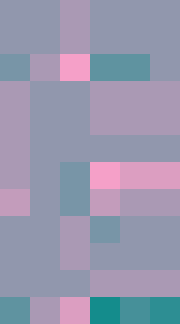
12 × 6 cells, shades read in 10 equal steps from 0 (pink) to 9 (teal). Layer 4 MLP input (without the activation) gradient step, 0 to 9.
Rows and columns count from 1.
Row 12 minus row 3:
1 0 1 3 1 4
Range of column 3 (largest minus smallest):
5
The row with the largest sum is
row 12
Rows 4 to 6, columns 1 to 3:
3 4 4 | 3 4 4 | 3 4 4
